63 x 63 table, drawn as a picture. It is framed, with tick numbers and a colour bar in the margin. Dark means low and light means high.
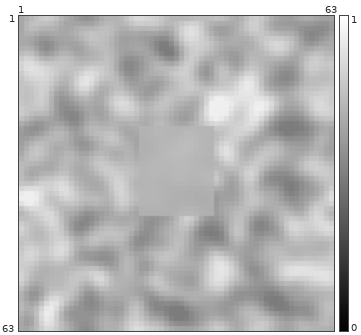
Odd patch: calmer, in the centre. Average level on the scale: 70%. Grain: blotchy. Mirror symmetry: none.
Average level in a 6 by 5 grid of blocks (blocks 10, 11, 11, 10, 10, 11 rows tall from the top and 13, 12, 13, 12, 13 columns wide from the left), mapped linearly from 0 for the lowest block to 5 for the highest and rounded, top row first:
11221 | 22252 | 12230 | 42111 | 31113 | 21011
